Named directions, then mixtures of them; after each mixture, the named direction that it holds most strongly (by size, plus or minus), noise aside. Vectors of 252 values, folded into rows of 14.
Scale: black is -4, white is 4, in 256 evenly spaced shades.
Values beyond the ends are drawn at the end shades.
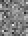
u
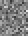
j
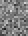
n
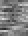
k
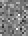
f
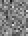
j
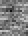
k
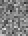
n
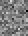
j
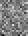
u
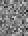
j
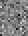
f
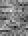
k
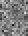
u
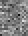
f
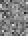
u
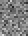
n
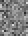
u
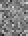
u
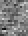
k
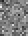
u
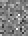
f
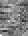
k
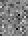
f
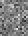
f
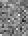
f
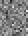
j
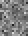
u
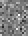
f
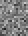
n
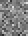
u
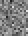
j
